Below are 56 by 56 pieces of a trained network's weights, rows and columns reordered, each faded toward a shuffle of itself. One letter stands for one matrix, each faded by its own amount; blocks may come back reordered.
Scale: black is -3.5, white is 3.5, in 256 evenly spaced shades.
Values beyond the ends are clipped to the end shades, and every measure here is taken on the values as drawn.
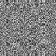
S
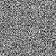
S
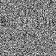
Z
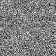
Z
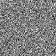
Z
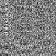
S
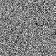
Z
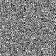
Z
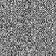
S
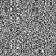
S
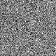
Z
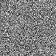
Z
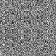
S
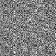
S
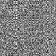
S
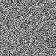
Z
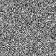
Z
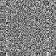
S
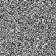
S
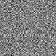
S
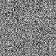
S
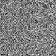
S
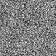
Z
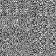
S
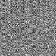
S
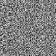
S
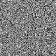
Z
